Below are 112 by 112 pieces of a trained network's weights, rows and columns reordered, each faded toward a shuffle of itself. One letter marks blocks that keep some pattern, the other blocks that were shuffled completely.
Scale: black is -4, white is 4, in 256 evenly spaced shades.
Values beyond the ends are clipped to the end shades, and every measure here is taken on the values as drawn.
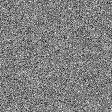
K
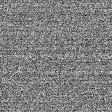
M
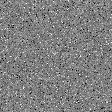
K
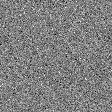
K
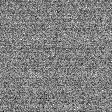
M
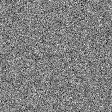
M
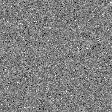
M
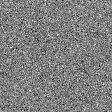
K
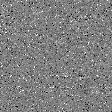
M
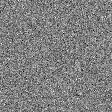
K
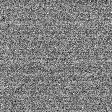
M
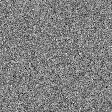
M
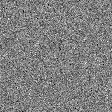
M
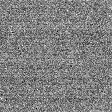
M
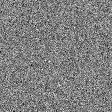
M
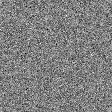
K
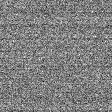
M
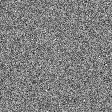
K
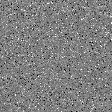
M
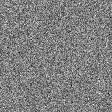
K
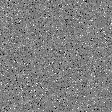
K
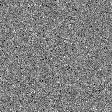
M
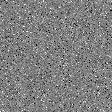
K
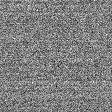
M
